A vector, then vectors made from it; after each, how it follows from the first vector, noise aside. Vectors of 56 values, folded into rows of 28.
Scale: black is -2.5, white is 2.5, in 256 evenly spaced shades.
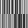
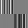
partly zeroed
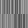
shrunk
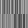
shrunk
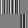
partly zeroed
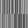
shrunk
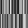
sign-scrambled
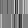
partly zeroed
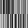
reversed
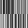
reversed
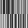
reversed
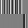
partly zeroed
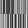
reversed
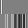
partly zeroed
